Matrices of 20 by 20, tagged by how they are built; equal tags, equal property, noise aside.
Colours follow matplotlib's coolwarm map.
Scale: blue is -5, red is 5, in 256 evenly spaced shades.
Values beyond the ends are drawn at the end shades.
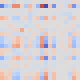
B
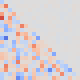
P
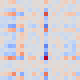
B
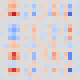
B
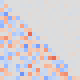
P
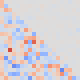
P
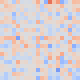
B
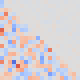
P
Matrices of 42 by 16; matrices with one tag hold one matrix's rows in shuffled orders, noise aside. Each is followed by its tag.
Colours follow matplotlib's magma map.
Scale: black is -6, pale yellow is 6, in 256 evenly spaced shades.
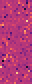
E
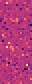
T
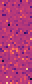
T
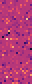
T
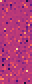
E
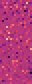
T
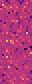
T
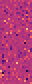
E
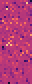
T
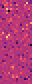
T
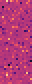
T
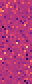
E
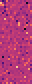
E
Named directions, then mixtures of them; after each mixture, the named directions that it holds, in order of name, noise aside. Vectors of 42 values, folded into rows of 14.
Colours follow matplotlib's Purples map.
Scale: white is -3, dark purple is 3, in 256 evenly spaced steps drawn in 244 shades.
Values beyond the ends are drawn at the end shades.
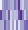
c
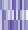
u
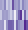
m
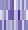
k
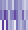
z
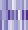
m, u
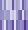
m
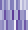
k, m, z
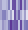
u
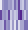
c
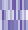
u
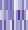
k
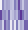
c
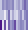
z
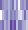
c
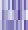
c, m, u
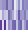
k, z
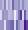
m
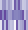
c, z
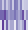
z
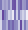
u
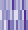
m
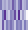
k, u, z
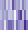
m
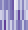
k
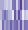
u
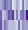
u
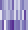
c, m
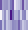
c, k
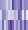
m, u
